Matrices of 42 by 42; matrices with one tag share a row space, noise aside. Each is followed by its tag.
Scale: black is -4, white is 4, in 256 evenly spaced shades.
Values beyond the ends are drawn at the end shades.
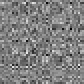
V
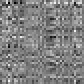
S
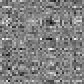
S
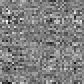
S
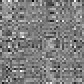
S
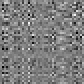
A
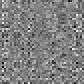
A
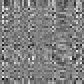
A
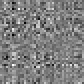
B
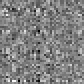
B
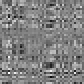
S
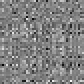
V
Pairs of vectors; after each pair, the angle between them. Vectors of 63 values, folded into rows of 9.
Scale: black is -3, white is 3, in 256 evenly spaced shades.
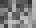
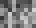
nearly parallel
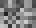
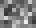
partly aligned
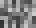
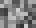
orthogonal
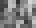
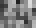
nearly parallel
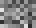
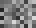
nearly opposite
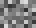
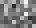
partly aligned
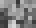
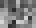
nearly opposite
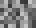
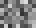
nearly opposite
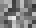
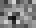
partly opposed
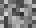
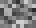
partly aligned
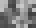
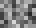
partly aligned
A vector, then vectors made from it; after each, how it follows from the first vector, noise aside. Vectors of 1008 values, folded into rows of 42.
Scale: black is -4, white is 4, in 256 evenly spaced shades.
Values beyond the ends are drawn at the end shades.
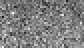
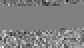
partly zeroed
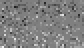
partly zeroed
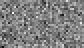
sign-scrambled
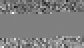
partly zeroed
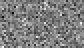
sign-scrambled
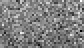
reversed
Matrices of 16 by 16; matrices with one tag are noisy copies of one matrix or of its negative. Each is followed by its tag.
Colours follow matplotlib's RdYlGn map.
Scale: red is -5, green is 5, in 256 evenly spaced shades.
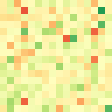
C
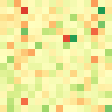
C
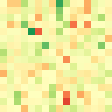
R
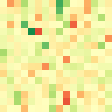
R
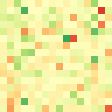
C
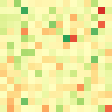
C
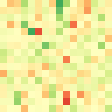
R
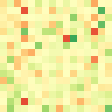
C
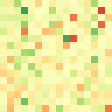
C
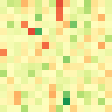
R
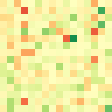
C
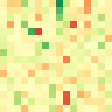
R
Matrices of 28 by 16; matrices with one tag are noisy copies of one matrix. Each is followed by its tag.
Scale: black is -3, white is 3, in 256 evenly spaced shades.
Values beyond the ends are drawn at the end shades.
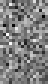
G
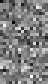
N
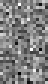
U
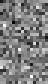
N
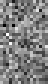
G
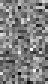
U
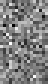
G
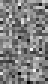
U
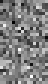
N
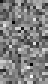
N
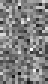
U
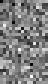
N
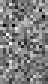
G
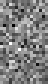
G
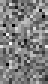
G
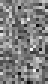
U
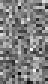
U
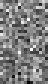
U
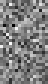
G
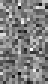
U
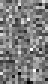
U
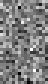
U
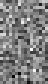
U
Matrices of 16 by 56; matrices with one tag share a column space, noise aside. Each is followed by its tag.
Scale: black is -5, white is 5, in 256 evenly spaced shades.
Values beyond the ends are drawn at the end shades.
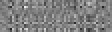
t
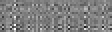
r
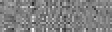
t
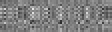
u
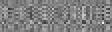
u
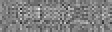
u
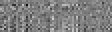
r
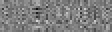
u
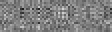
u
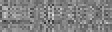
u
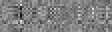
u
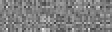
t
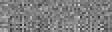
r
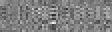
u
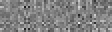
t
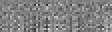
r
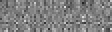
t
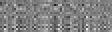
r
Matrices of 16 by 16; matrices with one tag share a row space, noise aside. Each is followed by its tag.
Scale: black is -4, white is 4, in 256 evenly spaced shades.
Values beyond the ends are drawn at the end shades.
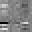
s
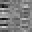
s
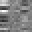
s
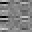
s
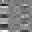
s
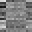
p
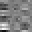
s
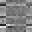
p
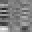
s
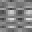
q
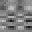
q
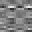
q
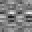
q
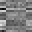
p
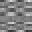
q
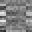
p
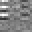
s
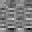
q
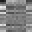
p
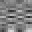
q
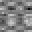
q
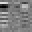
s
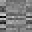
p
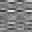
q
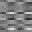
q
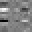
s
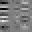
s
